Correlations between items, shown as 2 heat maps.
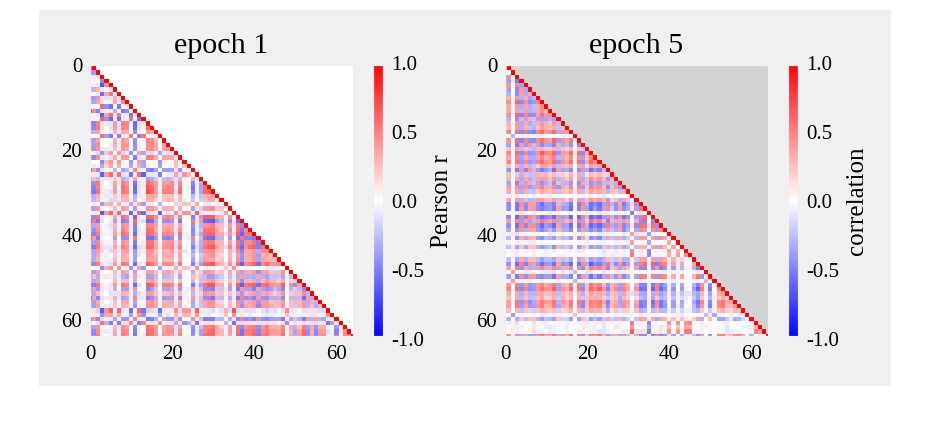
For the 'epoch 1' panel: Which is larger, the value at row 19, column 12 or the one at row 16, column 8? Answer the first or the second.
the second
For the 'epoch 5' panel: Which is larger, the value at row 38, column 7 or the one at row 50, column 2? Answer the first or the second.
the first
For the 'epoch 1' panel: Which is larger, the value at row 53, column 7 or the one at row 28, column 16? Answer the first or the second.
the second
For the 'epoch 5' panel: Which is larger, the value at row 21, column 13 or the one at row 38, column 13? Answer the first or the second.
the second
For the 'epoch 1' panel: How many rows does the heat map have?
65
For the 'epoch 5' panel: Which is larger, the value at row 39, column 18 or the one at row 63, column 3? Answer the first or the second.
the second
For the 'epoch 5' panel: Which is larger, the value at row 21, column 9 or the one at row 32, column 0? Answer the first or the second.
the first
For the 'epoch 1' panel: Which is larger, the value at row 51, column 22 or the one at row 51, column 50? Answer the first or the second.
the first
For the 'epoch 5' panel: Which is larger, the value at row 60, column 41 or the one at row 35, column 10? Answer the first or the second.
the first
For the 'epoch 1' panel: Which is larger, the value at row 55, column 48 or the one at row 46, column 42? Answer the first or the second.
the second
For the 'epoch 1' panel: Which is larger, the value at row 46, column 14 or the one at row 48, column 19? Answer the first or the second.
the first
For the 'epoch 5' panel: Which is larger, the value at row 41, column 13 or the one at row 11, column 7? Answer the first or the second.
the first
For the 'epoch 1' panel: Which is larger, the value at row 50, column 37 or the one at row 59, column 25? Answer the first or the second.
the first
